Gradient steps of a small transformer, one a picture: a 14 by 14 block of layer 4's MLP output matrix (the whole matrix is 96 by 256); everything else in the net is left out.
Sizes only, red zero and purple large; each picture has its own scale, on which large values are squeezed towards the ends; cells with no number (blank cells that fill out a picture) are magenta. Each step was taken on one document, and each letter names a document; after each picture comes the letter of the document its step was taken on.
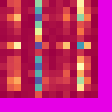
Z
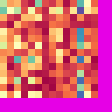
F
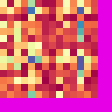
F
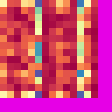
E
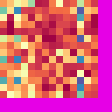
F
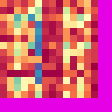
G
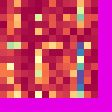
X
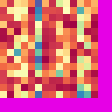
E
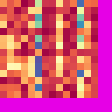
E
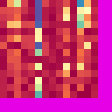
Z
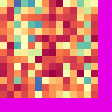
G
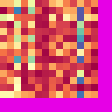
F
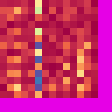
Z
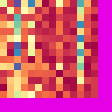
F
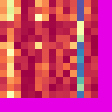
X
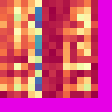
G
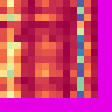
X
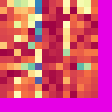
G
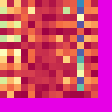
F
